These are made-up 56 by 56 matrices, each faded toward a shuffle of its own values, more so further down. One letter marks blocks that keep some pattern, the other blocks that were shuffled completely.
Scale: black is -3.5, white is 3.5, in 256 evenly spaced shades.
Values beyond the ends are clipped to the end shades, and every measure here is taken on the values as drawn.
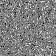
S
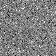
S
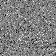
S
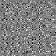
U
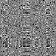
U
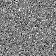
S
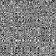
U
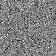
S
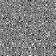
U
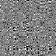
U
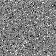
S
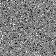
S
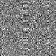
U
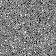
S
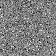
S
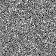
S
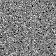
S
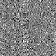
U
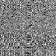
U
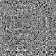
U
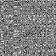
U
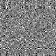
U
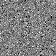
S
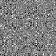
U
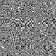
U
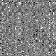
U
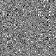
U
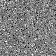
S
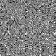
U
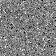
S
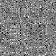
U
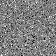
S
